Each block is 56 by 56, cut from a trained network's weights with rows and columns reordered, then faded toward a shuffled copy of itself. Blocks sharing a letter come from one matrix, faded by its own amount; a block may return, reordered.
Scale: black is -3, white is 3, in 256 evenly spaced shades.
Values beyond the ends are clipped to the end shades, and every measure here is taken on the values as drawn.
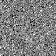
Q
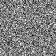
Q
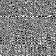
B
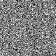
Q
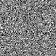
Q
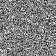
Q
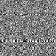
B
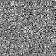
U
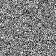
Q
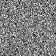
Q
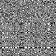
B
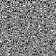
U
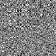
U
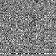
B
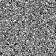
Q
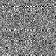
B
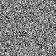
Q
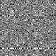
B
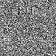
Q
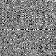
B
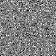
U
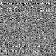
B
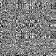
U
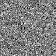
Q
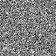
Q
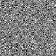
U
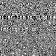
B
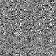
U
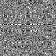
B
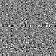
U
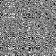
U
